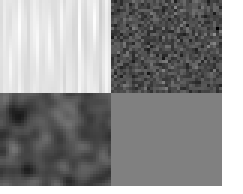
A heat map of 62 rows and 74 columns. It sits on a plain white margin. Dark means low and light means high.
It is made of 2 by 2 panels. Panel 1,1: very high, streaked downward, faint in contrast. Panel 1,2: low, fine-grained. Panel 2,1: low, blotchy. Panel 2,2: middling, flat.
